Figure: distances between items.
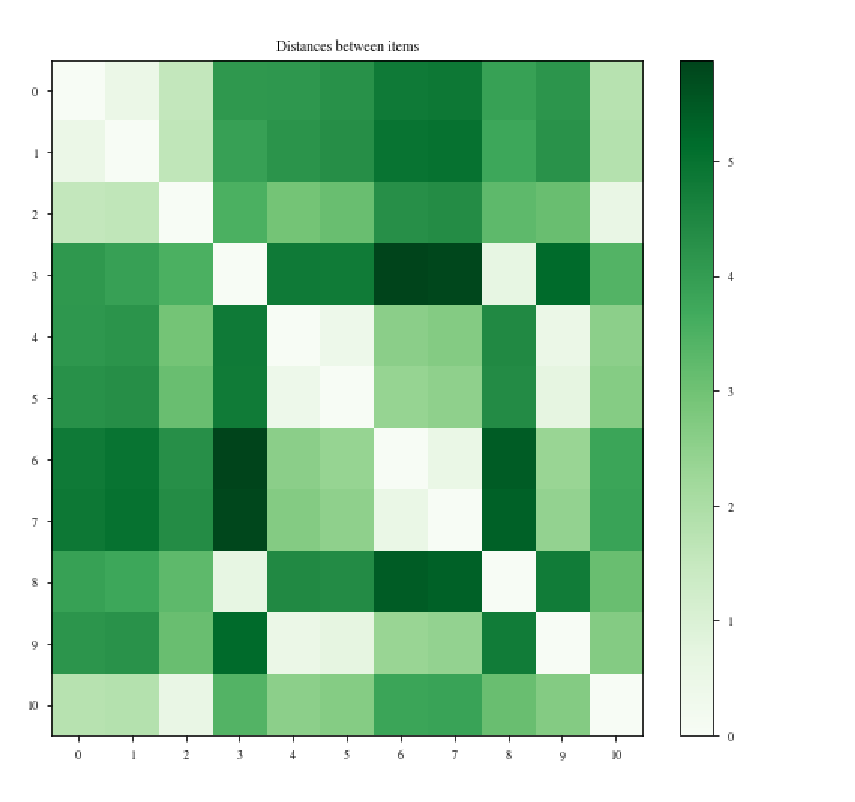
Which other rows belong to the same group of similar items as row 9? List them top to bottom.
4, 5
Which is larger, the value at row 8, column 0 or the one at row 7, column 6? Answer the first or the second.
the first
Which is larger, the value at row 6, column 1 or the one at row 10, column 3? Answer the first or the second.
the first
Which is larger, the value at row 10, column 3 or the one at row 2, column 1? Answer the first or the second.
the first
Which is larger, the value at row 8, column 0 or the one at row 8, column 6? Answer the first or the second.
the second
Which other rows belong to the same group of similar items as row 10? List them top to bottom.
2
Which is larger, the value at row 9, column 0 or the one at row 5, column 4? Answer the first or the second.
the first
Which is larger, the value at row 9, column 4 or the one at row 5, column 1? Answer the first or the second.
the second
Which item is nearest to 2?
10
